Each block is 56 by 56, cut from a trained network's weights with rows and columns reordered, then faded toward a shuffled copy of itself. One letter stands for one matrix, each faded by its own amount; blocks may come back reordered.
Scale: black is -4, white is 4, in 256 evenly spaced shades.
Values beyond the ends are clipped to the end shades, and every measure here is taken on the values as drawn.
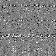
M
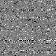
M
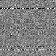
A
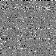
M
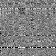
A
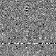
A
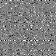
M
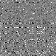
M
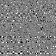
M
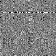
A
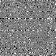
M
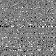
M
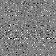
M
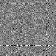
A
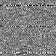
A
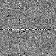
A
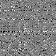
M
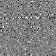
M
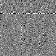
A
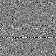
A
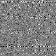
M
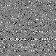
M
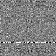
A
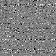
M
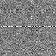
A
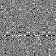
A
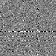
A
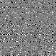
M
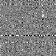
A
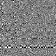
A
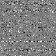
M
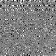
M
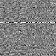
A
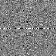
A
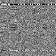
A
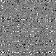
M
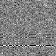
A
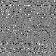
M
